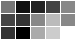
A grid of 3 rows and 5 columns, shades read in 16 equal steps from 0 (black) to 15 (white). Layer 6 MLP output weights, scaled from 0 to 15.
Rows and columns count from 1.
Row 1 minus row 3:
4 1 -8 -8 -7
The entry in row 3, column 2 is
0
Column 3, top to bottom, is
2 8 10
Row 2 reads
4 3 8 11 8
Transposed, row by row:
7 4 3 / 1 3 0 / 2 8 10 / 4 11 12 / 8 8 15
